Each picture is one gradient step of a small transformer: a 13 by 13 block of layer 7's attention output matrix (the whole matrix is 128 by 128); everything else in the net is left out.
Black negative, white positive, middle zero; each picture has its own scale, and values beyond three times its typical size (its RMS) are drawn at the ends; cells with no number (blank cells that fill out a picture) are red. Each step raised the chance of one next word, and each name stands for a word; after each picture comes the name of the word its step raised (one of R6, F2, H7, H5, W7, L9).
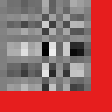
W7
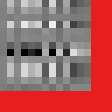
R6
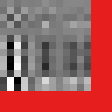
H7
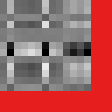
R6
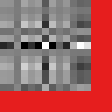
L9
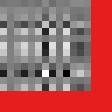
W7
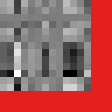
H7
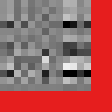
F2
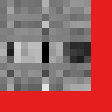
H7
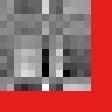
H7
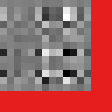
H7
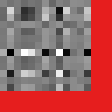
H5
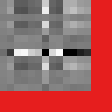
R6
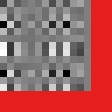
W7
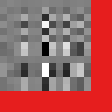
W7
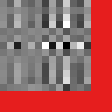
L9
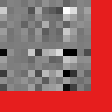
H5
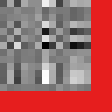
L9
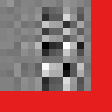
W7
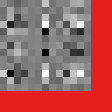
F2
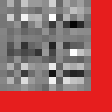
F2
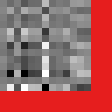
H7
